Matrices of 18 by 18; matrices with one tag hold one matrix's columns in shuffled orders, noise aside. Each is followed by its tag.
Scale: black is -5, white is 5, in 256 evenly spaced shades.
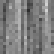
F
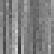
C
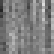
F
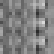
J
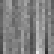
C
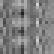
J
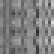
J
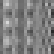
J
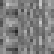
J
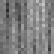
F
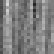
F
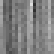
F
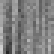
C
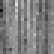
F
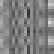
J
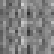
J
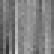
C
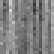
F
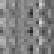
J
